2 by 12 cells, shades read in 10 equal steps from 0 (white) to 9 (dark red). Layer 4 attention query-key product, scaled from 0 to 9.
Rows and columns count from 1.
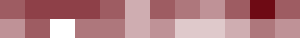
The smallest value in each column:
4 6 0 5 5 3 4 2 2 3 5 4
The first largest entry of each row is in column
11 2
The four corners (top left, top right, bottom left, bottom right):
6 6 4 4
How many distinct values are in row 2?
6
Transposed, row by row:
6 4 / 7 6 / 7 0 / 7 5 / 6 5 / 3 3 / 6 4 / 5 2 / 4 2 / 6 3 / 9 5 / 6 4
